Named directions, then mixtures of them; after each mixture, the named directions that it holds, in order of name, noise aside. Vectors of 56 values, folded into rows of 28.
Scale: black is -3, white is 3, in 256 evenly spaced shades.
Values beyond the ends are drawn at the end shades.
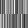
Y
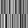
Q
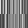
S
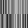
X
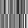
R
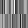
Q, Y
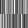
Y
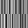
Q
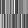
Y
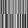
Q, X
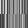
S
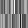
Q, Y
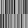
Y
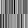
Y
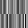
R, X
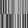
X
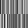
Q, Y
